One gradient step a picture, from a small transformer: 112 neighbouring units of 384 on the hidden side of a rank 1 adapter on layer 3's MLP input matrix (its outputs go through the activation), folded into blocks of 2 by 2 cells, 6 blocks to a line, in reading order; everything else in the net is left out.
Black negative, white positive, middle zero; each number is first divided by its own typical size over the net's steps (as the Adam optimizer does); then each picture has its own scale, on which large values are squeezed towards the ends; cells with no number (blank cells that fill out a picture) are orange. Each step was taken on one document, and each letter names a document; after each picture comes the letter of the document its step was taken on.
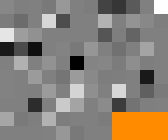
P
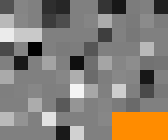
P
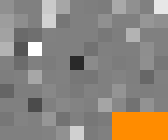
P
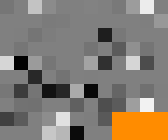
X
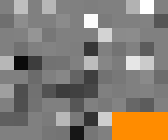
X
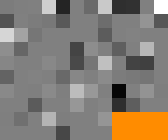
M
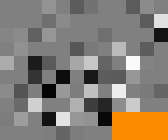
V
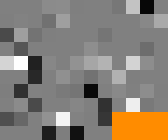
X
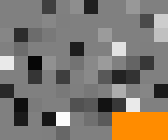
V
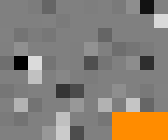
X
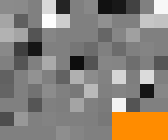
P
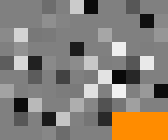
V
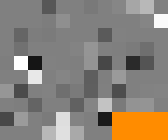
X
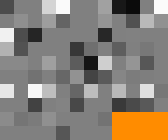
M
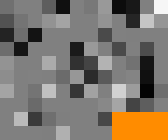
M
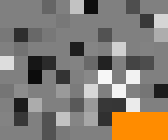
V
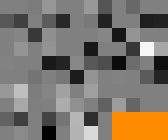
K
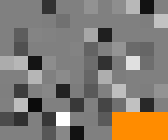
X
